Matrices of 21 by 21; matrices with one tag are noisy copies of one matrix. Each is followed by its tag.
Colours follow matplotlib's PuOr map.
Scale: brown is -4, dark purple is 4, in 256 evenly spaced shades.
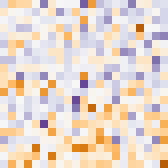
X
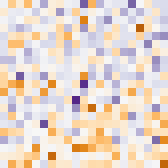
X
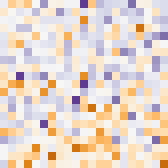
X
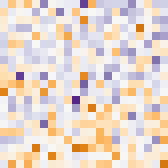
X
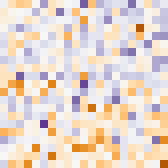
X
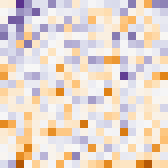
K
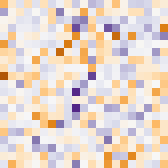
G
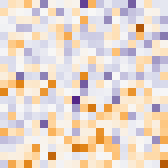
X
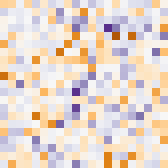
G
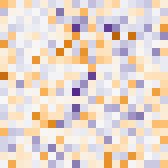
G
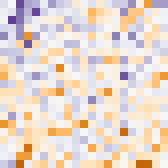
K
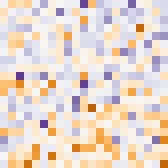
X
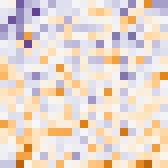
K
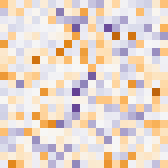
G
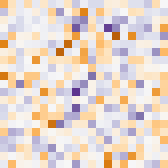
G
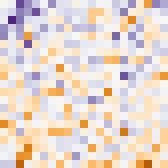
K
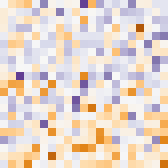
X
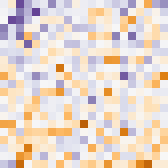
K
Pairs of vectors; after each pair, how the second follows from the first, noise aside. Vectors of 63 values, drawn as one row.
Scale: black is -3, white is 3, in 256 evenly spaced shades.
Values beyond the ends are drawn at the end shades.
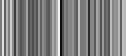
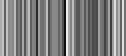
reversed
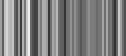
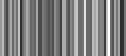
shuffled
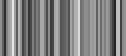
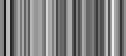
reversed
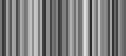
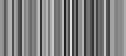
shuffled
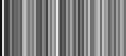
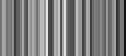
shuffled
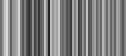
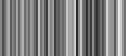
reversed
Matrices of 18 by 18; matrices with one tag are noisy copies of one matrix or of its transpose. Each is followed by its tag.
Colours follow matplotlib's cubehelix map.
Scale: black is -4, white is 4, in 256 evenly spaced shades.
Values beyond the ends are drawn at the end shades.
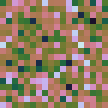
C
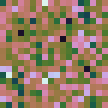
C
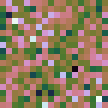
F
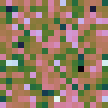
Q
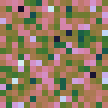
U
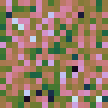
F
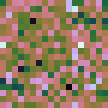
C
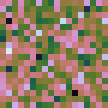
U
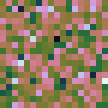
U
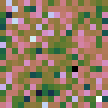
F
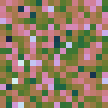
U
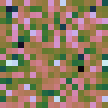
Q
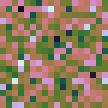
U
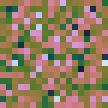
Q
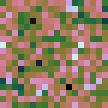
C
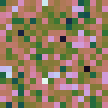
C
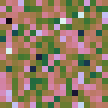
U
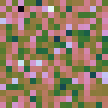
U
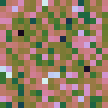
C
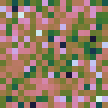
F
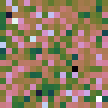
F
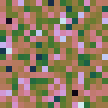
U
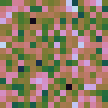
C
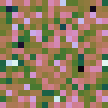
Q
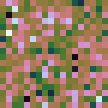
F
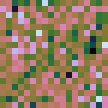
F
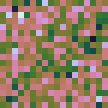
F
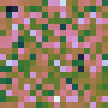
Q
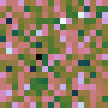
U
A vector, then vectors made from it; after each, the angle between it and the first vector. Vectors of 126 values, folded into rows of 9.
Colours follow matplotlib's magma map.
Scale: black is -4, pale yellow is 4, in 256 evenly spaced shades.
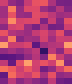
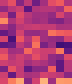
partly opposed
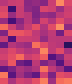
nearly opposite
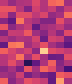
partly opposed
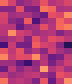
partly opposed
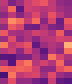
nearly parallel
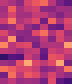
nearly parallel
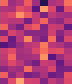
partly opposed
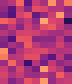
partly opposed
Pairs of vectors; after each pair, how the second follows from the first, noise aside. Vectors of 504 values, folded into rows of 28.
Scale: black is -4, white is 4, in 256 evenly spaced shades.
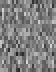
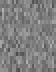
shrunk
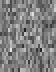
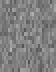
shrunk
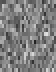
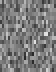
sign-scrambled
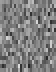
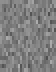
shrunk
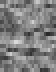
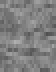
shrunk
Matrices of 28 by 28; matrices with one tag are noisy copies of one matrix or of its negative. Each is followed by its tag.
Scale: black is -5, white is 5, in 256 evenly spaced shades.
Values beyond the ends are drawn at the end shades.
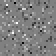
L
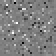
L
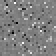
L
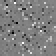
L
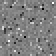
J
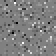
L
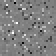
L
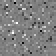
L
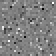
J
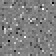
J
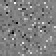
L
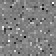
J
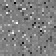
L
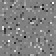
J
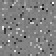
J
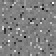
J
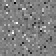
L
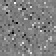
L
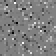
L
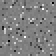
J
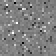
L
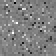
L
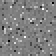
J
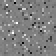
L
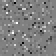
L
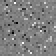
L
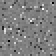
J
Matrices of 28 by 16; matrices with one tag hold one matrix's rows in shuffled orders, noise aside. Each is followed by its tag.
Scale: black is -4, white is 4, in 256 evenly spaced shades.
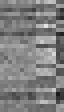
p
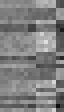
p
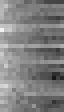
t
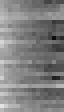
t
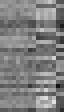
p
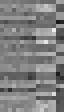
p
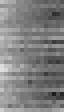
t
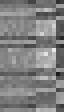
p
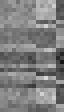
p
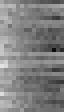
t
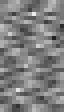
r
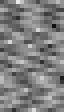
r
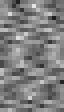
r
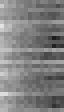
t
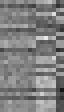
p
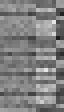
p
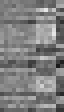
p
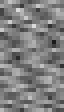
r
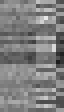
p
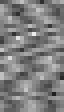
r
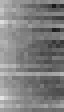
t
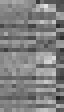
p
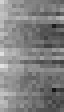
t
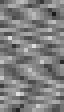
r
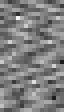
r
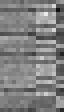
p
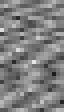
r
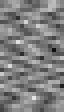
r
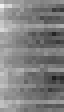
t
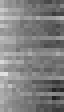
t
